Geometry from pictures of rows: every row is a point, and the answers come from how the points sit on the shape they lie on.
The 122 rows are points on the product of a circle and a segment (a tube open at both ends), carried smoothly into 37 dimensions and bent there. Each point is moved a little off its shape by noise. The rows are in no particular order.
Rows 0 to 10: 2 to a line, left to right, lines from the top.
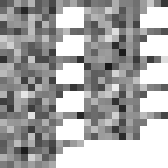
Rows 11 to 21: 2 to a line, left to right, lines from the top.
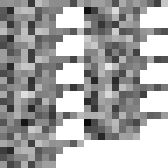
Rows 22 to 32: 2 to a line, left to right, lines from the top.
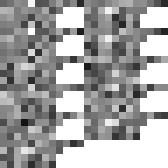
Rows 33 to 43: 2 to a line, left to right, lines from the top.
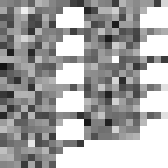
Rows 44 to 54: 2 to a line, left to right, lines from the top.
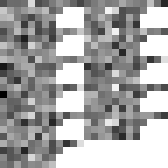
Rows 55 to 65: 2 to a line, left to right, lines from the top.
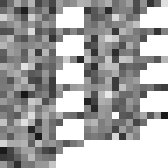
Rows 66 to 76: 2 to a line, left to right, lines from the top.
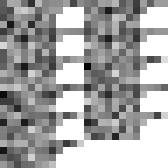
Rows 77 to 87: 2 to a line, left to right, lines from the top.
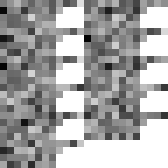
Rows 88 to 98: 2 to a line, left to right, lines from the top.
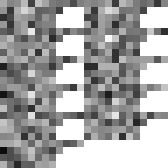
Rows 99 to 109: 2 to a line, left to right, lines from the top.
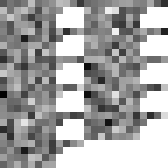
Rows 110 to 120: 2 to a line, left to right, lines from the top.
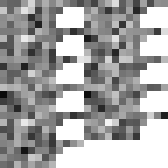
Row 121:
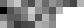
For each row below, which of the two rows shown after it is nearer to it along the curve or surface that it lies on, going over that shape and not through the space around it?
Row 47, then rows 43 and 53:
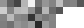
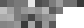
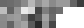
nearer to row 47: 53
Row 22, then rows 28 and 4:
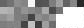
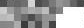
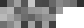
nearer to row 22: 28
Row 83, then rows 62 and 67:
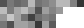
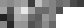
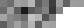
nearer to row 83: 62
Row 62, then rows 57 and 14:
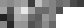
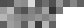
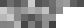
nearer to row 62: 14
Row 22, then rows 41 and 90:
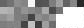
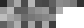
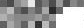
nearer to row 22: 90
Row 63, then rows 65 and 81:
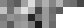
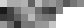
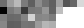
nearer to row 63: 65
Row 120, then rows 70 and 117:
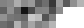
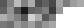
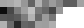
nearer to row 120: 70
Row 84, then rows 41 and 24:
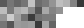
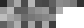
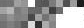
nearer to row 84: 24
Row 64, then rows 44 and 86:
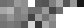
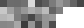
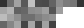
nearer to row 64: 44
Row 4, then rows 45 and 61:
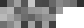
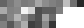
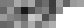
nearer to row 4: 61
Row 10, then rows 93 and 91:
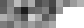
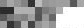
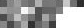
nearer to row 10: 93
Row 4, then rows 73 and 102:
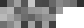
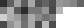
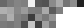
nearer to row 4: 73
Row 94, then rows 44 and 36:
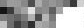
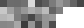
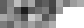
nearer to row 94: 36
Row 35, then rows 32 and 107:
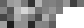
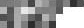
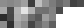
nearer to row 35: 32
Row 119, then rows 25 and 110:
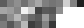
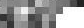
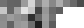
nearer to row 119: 110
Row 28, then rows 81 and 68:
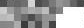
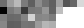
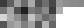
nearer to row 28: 68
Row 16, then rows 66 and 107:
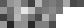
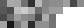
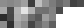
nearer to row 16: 66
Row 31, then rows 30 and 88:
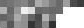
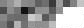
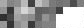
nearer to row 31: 88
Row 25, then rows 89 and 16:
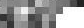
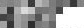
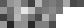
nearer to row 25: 89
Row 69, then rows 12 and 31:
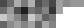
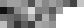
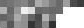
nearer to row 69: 12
